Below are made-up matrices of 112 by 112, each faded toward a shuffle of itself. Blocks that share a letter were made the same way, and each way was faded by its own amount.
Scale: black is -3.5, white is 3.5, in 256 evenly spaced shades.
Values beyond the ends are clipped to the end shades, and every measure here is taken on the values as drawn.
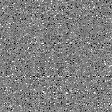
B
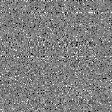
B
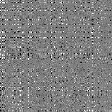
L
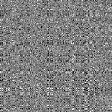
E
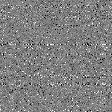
B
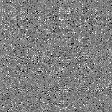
B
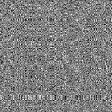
E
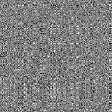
E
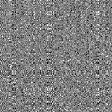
E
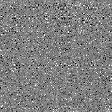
B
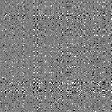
L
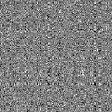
E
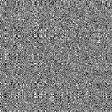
E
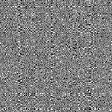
E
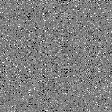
B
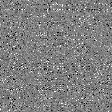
B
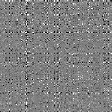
L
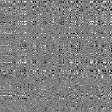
L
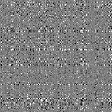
L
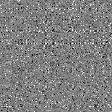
B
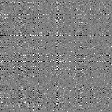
L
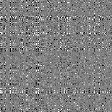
L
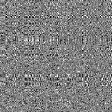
E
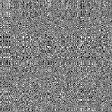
E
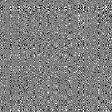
L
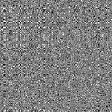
E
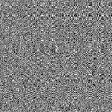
E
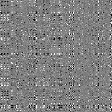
L
